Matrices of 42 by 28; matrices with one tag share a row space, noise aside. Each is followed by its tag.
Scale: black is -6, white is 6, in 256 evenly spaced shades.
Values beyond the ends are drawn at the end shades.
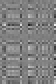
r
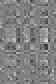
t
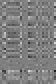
r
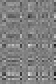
r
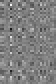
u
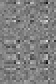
t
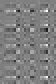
t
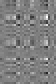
t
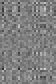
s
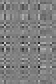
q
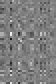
u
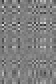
s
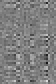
t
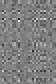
s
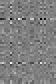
u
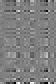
t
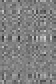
s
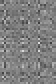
q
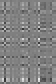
q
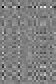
s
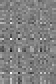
u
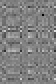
r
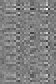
t
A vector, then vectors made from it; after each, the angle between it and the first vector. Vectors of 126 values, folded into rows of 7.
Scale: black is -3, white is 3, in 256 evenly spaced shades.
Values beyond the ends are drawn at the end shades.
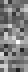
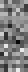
nearly opposite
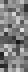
nearly opposite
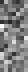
partly aligned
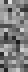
nearly opposite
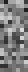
partly opposed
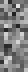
partly aligned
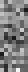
nearly opposite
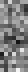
nearly opposite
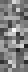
orthogonal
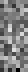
partly aligned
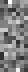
partly opposed
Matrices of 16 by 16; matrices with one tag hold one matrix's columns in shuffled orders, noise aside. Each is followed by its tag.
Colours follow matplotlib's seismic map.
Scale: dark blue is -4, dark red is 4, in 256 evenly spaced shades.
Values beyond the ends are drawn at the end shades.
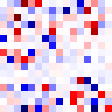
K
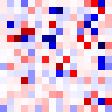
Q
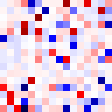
K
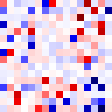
K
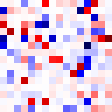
Q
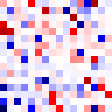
K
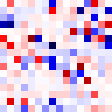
Q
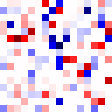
Q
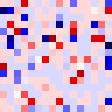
Q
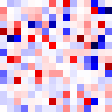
Q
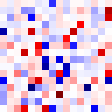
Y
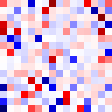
K
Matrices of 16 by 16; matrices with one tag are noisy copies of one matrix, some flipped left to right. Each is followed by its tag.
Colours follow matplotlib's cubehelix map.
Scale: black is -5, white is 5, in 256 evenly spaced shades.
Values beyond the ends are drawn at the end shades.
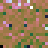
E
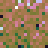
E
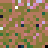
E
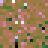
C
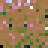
E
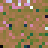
E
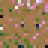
E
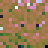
E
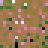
C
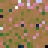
E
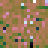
C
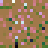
C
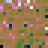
E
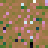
C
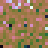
E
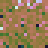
E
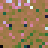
E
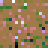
C
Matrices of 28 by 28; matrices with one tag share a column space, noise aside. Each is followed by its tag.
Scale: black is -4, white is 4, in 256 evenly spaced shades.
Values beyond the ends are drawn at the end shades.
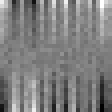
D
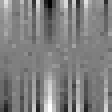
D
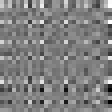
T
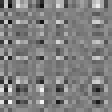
T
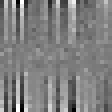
D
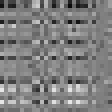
T
